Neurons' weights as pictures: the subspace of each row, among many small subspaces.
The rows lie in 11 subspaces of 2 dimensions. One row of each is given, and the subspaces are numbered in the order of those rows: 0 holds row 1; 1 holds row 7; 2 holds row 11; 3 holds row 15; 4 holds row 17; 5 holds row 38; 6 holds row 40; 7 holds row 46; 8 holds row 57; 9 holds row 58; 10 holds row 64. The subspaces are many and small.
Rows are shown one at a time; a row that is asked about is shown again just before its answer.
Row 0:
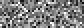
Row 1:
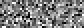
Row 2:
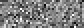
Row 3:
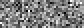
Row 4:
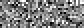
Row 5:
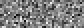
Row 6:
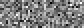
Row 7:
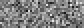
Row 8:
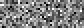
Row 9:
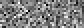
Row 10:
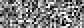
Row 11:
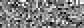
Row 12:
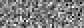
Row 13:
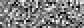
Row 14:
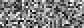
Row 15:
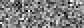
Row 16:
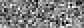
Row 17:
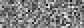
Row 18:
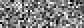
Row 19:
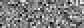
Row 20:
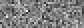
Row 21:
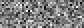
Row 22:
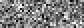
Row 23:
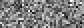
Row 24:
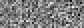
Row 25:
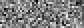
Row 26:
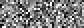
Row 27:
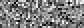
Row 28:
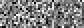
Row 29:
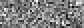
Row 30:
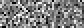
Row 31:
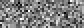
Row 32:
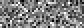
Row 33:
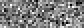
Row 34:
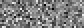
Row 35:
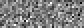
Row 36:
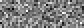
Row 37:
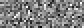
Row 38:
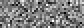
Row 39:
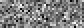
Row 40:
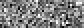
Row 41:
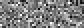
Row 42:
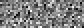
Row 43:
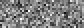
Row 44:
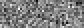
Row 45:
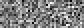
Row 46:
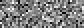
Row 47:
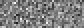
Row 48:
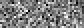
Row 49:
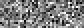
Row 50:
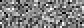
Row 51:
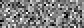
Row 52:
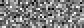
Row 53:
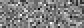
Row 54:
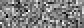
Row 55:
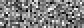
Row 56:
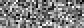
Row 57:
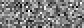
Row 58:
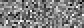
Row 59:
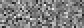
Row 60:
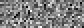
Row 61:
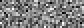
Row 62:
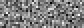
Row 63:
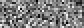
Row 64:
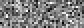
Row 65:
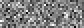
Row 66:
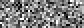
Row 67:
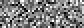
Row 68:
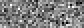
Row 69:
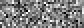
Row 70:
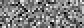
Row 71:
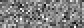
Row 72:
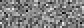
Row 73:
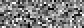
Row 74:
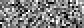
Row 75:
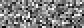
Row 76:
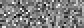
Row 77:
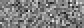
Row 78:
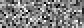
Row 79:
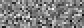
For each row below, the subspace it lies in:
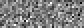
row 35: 4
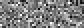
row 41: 2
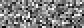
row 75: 0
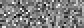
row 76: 1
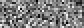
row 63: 6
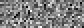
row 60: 8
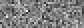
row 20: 10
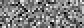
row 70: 5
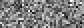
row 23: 9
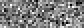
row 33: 6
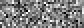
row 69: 10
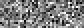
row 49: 1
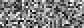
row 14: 9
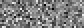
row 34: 0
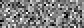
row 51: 8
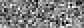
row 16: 6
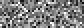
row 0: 5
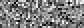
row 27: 2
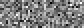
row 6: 3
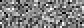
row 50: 7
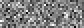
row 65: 8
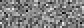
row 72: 7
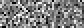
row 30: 5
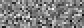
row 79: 0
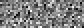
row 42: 8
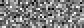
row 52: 7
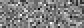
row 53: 2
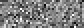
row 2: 9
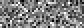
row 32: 5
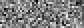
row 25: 0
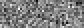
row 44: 6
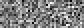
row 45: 4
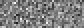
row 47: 5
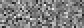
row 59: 0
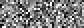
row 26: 4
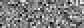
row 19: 2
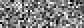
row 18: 3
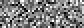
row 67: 5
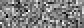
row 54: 10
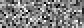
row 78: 10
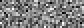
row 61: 7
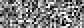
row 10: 4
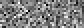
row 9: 1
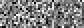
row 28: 5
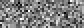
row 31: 3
